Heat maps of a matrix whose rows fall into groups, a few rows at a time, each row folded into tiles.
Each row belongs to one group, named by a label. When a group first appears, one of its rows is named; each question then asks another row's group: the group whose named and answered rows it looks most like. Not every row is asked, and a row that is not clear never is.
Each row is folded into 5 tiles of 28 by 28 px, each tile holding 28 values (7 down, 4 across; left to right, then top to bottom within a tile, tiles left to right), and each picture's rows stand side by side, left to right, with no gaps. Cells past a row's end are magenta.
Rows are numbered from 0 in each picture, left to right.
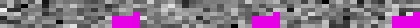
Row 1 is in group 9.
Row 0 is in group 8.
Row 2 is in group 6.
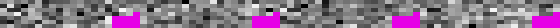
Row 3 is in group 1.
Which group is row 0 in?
8
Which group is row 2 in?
8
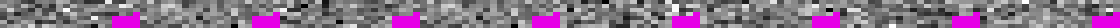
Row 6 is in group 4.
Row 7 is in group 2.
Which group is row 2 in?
8
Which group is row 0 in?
4
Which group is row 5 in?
6
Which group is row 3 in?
9
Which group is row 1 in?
9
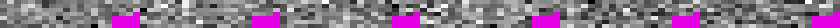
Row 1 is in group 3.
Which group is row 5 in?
4
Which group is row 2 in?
2
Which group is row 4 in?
4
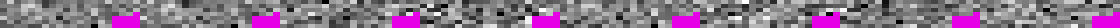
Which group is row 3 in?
8
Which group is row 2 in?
6
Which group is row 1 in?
9
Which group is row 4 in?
9
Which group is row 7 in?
1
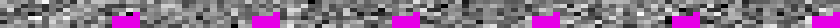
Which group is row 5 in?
8
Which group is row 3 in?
8
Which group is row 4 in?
3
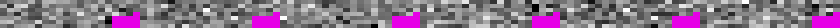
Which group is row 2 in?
9
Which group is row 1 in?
4
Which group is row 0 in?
3
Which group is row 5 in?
2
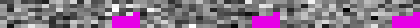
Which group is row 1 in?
4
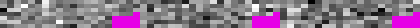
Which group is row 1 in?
6
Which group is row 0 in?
3
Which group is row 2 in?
4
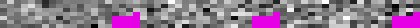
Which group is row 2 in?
2
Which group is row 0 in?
9
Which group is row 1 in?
1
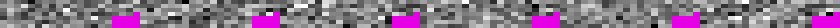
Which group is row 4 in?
9
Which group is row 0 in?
4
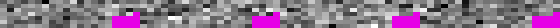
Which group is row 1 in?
2
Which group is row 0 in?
6
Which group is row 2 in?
1
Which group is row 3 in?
8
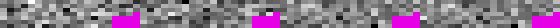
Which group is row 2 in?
9
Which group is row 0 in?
1
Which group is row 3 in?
9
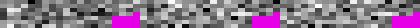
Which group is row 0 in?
4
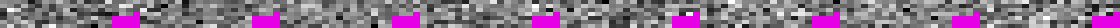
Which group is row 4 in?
6
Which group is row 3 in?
6
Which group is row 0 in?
4
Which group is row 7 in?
2
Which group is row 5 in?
1
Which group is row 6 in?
1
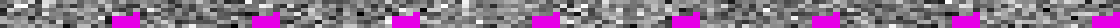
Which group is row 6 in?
4
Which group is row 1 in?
4
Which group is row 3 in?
3
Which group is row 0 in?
3
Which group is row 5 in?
4
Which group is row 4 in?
3
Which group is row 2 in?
8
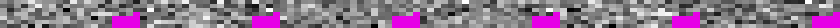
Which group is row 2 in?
9
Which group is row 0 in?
1
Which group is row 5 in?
4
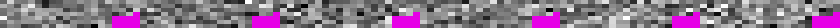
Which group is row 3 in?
6
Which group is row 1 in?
4
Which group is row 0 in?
9
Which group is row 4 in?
2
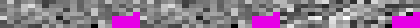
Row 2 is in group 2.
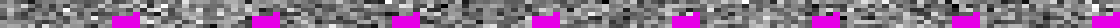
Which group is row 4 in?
6
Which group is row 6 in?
2
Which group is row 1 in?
3
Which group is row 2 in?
4
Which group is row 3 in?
8
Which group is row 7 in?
6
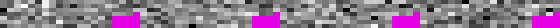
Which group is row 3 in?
6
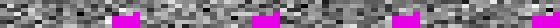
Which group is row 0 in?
8
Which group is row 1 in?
1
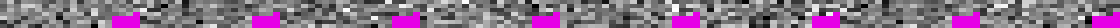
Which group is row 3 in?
2
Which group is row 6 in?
8
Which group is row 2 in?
4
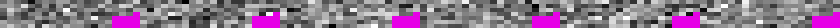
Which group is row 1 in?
6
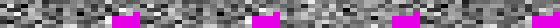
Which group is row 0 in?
8
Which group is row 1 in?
8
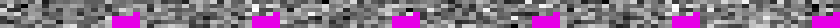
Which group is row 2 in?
6
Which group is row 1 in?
6
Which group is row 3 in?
4
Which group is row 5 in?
2
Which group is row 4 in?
6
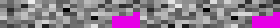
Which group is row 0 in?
1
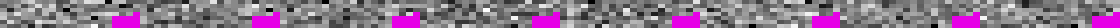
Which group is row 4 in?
4
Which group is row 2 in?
6
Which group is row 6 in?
9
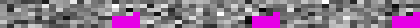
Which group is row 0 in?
6
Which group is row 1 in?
3
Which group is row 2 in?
2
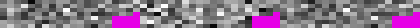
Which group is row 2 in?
4
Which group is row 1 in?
3
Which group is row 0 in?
4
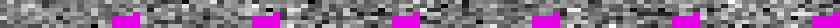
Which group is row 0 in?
9
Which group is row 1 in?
6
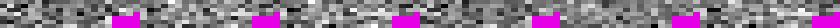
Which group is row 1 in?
1
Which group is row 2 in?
1
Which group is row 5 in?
1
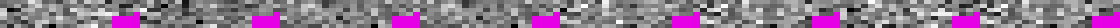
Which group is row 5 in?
3
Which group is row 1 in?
8
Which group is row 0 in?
1
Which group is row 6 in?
1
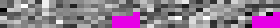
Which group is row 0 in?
3
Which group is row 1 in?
2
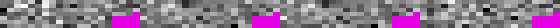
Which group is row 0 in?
3
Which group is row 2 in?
9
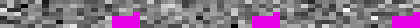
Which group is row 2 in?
4
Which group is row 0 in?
8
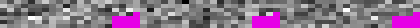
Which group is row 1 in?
6
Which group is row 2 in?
4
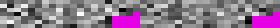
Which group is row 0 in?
3
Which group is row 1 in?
3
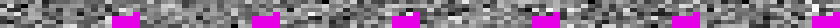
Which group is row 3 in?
2
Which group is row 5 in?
6
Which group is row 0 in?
8
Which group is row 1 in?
9
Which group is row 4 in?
4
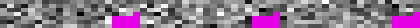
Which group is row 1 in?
3
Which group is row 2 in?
2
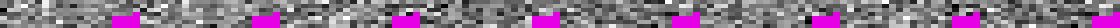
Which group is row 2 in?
2
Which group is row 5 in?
3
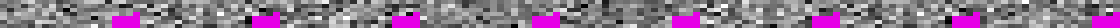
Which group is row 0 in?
1
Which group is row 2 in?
2
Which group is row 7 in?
2
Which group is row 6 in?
3
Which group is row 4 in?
8
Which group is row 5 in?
3
